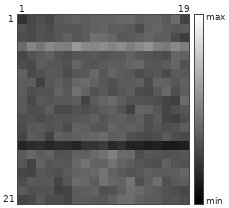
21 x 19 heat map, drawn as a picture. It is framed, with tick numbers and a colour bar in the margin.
Odd lines: rows 4 and 15. Histogram: heavy tails on both sides. Grain: streaks across.
